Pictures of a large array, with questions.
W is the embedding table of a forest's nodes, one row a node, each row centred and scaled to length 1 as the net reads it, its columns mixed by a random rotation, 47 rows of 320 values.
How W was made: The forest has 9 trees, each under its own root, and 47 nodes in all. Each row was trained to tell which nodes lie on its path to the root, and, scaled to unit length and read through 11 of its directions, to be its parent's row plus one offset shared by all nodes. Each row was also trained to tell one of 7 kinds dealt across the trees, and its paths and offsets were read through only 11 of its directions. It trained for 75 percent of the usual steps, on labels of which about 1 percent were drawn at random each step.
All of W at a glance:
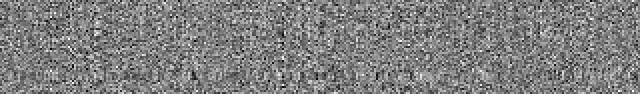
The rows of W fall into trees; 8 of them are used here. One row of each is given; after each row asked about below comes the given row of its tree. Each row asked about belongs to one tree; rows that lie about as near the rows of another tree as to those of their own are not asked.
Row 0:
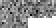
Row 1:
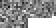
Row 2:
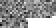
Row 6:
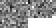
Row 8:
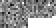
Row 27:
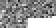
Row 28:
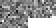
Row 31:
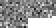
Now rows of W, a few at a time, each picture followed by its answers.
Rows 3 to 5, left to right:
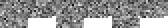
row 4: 27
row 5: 8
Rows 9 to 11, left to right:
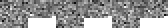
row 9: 1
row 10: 8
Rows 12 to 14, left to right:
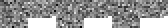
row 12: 31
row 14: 1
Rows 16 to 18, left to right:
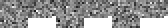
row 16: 8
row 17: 8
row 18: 1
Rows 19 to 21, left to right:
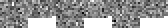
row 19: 0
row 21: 8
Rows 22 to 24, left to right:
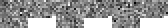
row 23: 0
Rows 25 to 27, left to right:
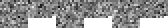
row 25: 6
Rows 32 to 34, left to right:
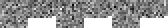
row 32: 27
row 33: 2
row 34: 27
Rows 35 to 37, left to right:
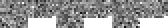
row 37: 31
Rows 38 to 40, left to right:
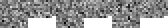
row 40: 2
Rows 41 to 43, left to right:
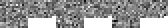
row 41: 1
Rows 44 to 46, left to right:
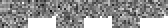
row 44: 0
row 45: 27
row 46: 1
